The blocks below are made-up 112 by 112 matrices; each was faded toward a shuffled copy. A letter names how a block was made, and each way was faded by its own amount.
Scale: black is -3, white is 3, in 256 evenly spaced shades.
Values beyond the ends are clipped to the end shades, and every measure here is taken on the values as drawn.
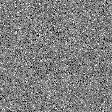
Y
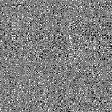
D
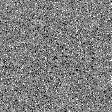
Y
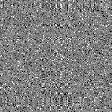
D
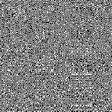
D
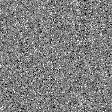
Y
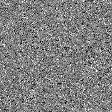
Y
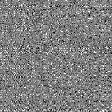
D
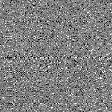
D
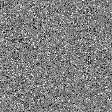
Y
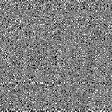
D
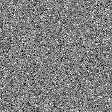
Y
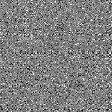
D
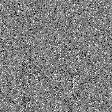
Y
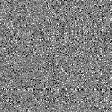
D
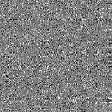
D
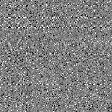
D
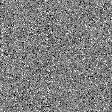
Y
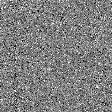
Y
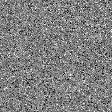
Y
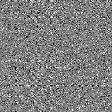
D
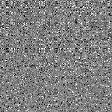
D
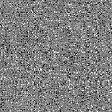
D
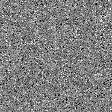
Y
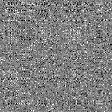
D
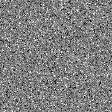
Y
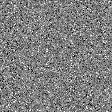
Y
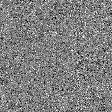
Y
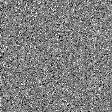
Y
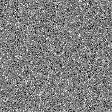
Y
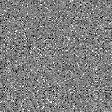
D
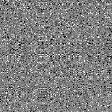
D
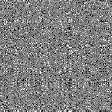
D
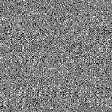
D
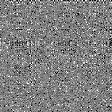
D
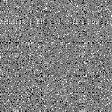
D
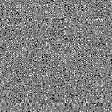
D
